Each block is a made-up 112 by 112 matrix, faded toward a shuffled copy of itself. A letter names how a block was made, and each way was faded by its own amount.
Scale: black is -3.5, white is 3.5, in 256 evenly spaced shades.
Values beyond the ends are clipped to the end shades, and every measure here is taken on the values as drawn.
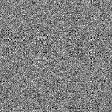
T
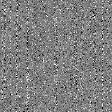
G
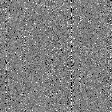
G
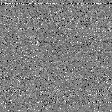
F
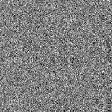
T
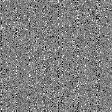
G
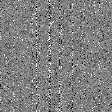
G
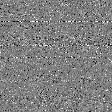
F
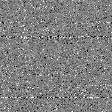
F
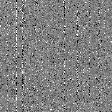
G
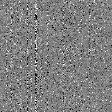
G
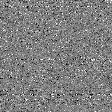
F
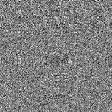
T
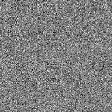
T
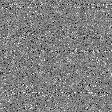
F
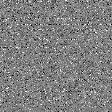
F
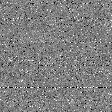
F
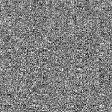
T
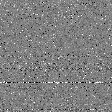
F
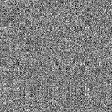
T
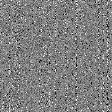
G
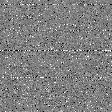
F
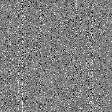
G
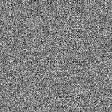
T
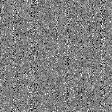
G
